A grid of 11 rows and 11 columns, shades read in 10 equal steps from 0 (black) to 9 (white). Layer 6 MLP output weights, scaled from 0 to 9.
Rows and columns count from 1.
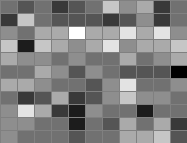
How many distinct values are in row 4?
5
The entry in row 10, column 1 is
5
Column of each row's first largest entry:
7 2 5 7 1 3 8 8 2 8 10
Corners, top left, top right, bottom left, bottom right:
4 4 5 3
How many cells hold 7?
7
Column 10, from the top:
2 2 8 6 5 3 4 5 4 6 7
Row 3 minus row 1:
1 1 2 4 6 2 -1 3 0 6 1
